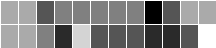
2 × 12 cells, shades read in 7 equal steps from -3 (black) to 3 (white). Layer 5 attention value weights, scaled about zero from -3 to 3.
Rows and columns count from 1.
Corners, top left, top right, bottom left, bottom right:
1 1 1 3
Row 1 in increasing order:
-3 -1 -1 0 0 0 0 0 1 1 1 1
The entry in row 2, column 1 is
1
